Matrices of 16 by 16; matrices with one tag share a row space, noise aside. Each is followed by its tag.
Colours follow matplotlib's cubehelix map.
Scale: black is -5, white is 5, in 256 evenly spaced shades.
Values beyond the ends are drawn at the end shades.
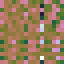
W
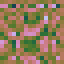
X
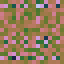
X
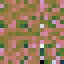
W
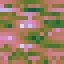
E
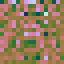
X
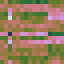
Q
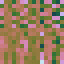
W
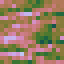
E
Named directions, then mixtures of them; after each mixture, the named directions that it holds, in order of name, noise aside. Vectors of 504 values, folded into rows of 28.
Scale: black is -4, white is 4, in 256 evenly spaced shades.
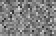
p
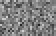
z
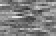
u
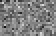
p, u, z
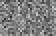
p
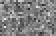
p, u, z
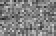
u, z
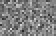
z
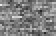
p, u, z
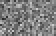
z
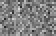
p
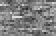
p, u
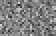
p, z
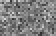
p, u, z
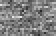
p, u, z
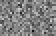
p, z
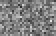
p, u, z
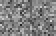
p, u, z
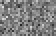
z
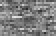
p, u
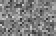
p, u, z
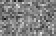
p, u, z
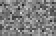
p, u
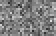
p, u, z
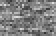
p, u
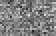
p, u, z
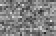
p, u, z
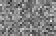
p, u, z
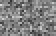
p, u, z
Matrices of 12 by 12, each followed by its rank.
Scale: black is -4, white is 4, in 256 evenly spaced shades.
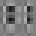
one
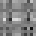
two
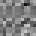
two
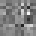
two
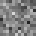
full rank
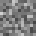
full rank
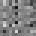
two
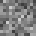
full rank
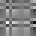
one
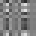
one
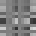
one
